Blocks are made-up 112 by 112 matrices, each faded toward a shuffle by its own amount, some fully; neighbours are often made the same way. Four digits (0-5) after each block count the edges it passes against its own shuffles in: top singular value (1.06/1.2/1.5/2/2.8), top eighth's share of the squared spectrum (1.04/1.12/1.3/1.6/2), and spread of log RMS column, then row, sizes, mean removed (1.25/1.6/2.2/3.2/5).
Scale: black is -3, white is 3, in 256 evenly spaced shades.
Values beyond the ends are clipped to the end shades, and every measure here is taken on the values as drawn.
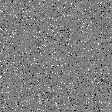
3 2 1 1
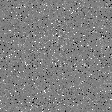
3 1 0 0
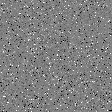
0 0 0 0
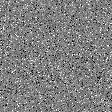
0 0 0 0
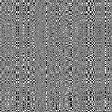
5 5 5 4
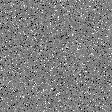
0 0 0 0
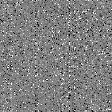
4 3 2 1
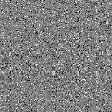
4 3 2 1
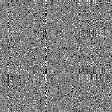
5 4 3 2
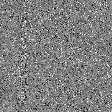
2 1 1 0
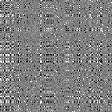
5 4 4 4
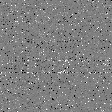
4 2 0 1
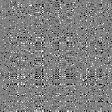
5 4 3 3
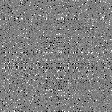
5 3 2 2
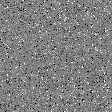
1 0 0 0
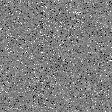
3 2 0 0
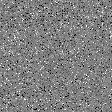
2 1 0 0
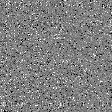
3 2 1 1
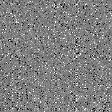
4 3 2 2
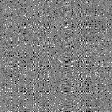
5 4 3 3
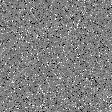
1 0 0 0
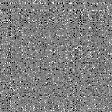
4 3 2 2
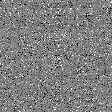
3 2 1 1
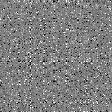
4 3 2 2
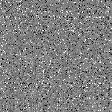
4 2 1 1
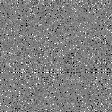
4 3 1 1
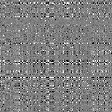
5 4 3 4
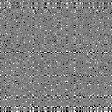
5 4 3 4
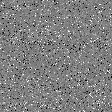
2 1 0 0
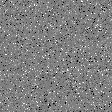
0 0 0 0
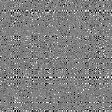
5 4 3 3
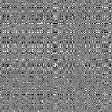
5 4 4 4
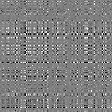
5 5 4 4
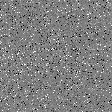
3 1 0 0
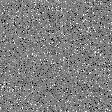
2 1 0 0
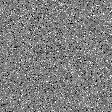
0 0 0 0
